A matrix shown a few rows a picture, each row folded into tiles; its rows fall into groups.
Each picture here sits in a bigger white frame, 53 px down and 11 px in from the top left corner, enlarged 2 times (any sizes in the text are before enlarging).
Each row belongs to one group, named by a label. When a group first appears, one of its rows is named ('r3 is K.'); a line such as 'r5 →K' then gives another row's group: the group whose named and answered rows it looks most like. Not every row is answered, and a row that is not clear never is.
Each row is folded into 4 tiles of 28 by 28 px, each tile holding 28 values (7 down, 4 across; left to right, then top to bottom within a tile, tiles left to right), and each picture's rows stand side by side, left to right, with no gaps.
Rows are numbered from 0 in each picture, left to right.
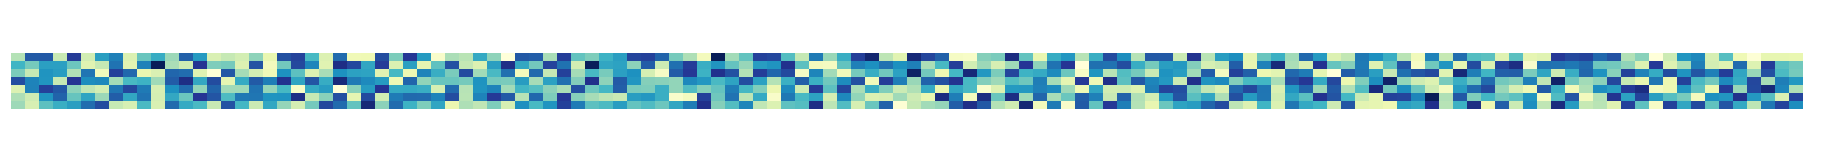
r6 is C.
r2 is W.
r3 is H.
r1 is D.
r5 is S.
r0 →S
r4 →C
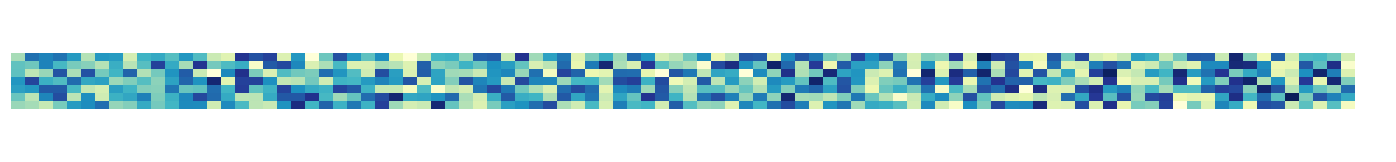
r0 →S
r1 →C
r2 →S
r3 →W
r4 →D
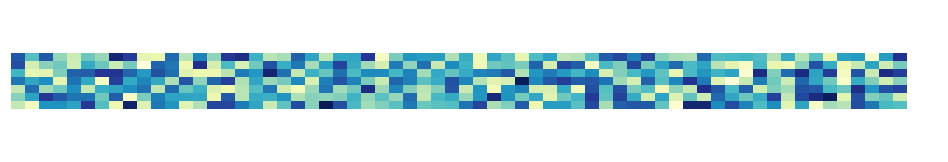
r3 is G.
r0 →C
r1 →W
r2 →H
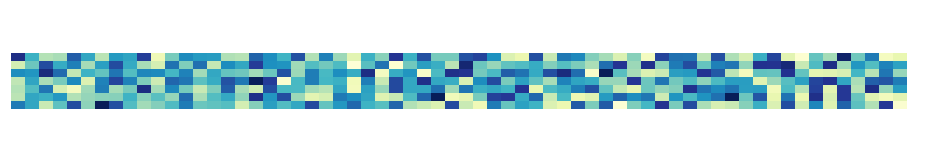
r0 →W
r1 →S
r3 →H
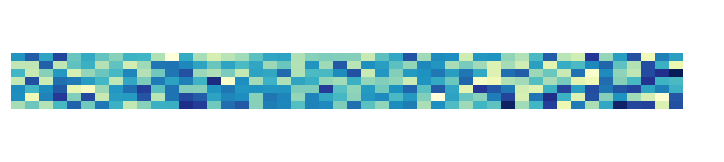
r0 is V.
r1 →G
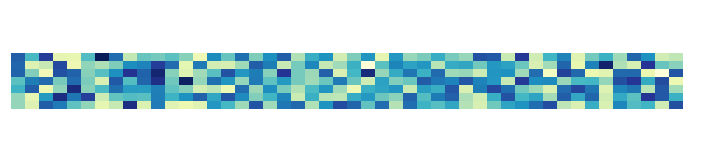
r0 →C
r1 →V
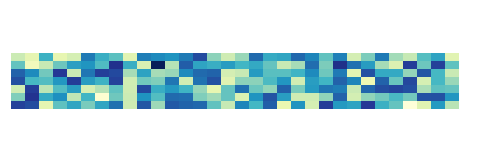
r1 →D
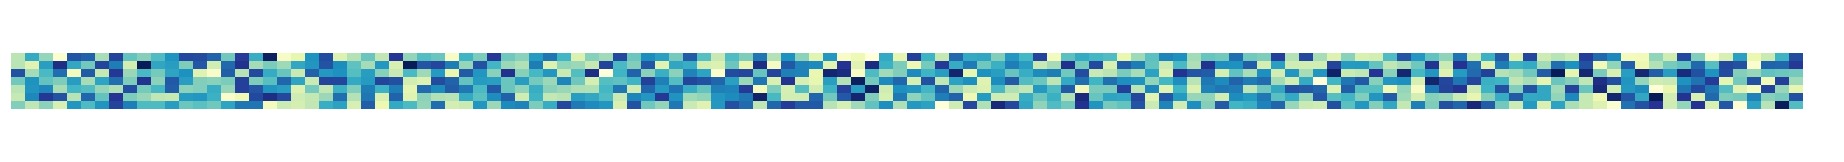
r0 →W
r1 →H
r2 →V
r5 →D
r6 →D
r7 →C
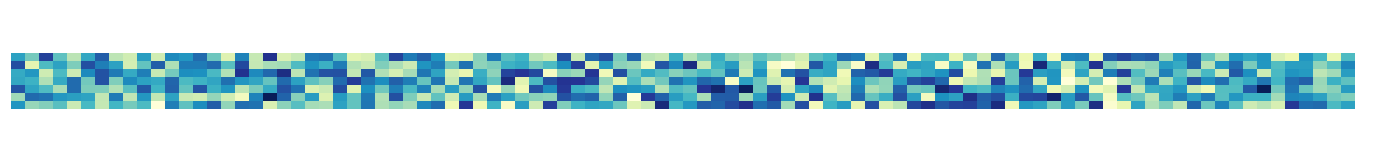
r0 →H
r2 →D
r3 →G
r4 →G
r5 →W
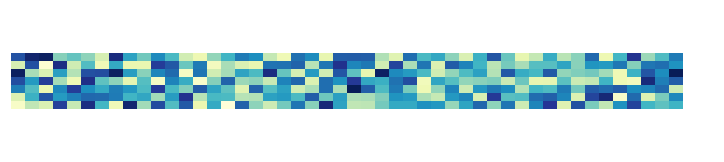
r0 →C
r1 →W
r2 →G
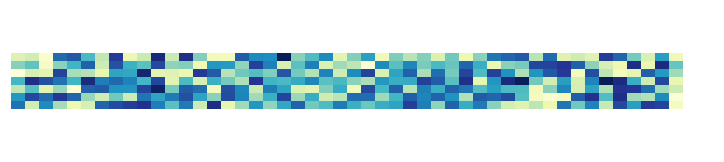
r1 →V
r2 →H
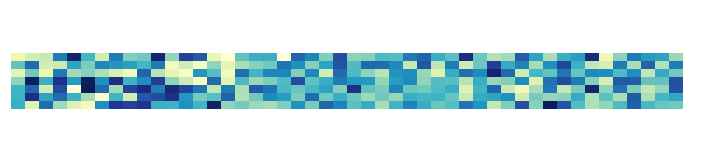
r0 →D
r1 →W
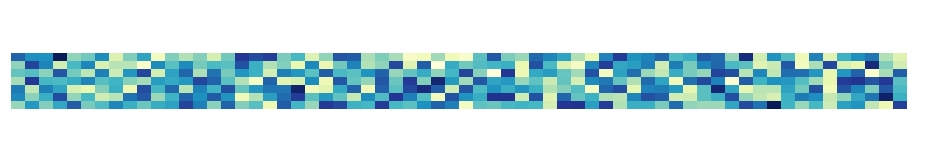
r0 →V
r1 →C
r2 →V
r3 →S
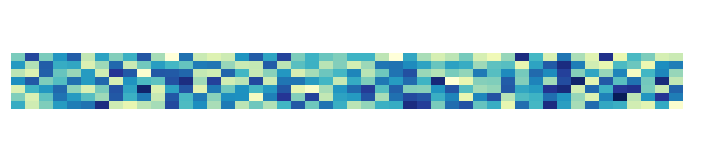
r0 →S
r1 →V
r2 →D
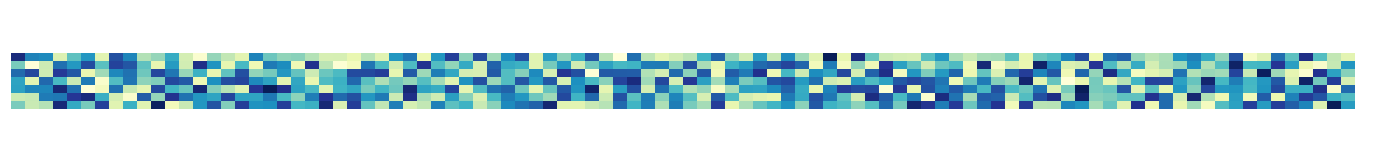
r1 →G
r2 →S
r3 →D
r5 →D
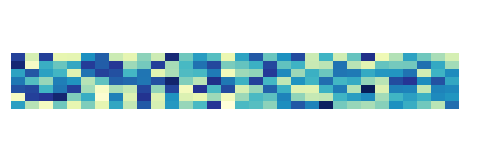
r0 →H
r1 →S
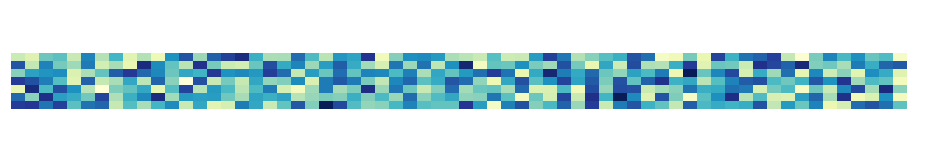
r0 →G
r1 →W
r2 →H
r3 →H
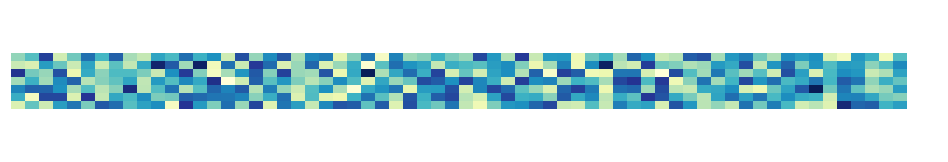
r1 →V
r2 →S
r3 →W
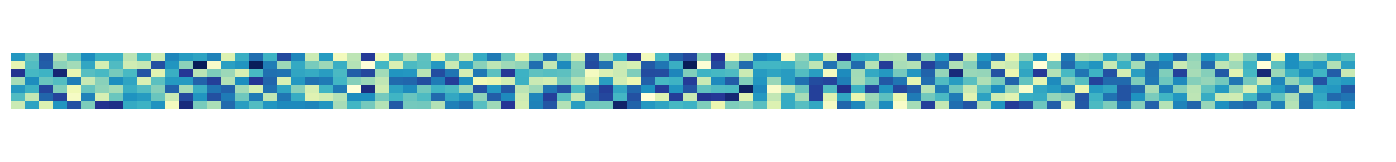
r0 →V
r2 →G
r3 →H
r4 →V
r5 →V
